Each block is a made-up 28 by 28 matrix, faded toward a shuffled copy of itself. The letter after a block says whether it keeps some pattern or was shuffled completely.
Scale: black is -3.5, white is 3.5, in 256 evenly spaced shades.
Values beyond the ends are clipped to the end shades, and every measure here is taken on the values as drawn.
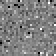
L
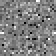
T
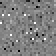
L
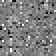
T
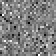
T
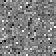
L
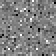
L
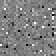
T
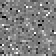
L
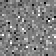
L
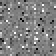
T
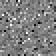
L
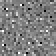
L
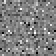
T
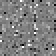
T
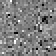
T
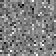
L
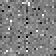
T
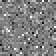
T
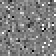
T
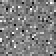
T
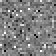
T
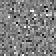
L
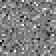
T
